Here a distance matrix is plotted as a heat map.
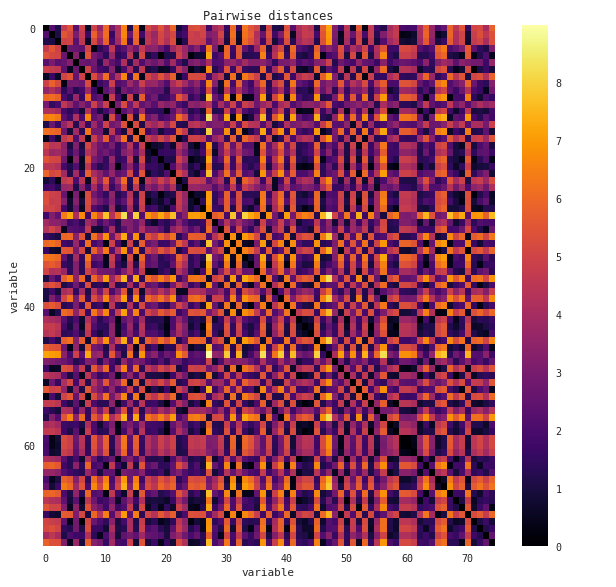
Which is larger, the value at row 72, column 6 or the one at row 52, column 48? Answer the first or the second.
the second
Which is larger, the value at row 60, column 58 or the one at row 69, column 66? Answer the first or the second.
the second
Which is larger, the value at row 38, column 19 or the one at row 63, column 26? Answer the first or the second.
the first
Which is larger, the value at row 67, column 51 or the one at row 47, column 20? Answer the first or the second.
the first
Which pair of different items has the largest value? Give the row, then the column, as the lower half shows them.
47, 27
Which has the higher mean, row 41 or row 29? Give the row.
41
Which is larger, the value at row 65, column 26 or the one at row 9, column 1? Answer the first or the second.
the first
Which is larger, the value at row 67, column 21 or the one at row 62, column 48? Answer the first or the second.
the first
